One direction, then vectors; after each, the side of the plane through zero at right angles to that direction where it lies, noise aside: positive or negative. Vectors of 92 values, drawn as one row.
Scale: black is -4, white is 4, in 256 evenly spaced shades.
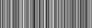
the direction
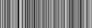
positive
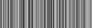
negative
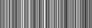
positive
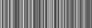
positive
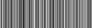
negative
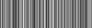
positive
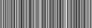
negative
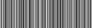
negative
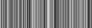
negative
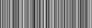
positive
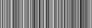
positive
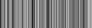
positive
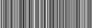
negative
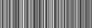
positive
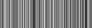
positive
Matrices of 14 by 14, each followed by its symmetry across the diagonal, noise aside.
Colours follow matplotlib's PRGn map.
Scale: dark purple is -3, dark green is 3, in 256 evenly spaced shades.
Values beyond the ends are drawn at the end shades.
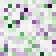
antisymmetric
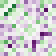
symmetric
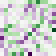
antisymmetric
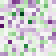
neither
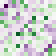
symmetric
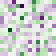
neither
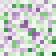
symmetric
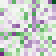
antisymmetric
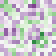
symmetric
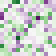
antisymmetric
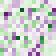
neither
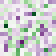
neither
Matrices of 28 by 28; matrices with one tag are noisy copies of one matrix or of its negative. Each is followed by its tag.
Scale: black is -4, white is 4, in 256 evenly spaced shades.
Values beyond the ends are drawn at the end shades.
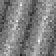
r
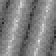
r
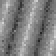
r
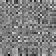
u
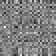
u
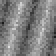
r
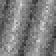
r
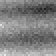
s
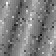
r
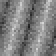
r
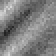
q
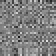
u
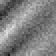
q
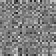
u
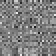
u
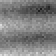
s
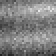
s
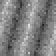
r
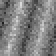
r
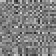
u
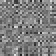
u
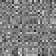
u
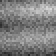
s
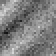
q
